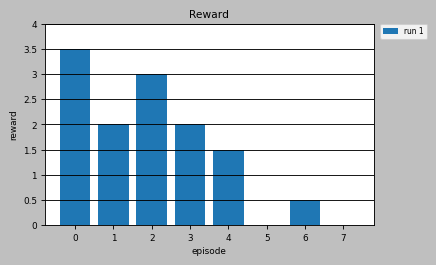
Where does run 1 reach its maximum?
0
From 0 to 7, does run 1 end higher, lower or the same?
lower
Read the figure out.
Title: Reward
x-axis: episode, ticks 0 1 2 3 4 5 6 7
y-axis: reward, ticks 0 0.5 1 1.5 2 2.5 3 3.5 4
Legend: run 1
Values:
run 1: 3.5 2 3 2 1.5 0 0.5 0
